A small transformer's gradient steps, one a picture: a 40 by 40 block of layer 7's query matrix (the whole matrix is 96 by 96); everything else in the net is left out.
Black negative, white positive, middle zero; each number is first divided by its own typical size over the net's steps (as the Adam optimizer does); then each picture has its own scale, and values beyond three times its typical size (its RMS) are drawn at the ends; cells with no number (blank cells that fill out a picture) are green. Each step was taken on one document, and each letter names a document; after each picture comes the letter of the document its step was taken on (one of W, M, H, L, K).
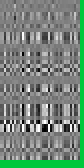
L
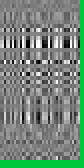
L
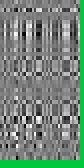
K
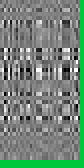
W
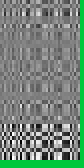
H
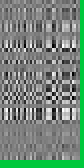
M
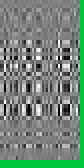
K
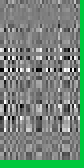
W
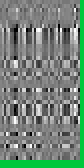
K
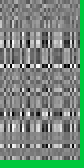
L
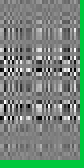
W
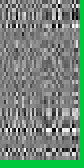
M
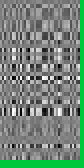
H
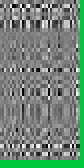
L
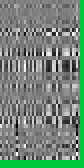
M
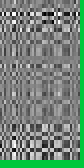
H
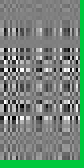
W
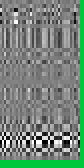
H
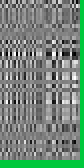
M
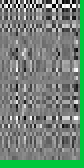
M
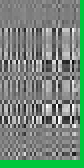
M
